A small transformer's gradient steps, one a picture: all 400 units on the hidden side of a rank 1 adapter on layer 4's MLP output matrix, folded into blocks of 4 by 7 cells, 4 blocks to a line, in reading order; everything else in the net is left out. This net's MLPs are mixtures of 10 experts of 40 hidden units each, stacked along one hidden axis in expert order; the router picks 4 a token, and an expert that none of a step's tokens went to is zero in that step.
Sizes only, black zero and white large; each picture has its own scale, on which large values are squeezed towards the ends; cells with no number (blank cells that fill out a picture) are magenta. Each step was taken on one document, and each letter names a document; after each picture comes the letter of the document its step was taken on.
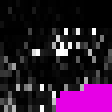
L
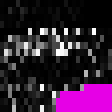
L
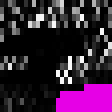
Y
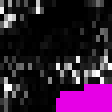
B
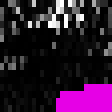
Y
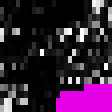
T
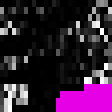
T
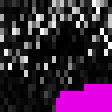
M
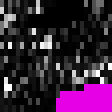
B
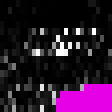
L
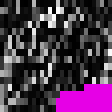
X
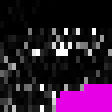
L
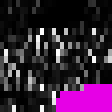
L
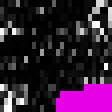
T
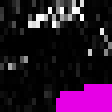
M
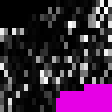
X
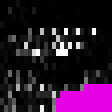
L
